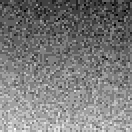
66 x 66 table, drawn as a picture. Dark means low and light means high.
No regular stripes run through it. No row or column stands out. Fine speckle covers the field. Values rise toward the bottom.
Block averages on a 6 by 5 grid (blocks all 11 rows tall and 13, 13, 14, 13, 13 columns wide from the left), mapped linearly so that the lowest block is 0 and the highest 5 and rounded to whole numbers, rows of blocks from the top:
1 0 0 0 0 | 1 1 1 1 1 | 2 2 2 2 2 | 3 3 3 3 3 | 4 4 4 4 4 | 5 5 5 5 4
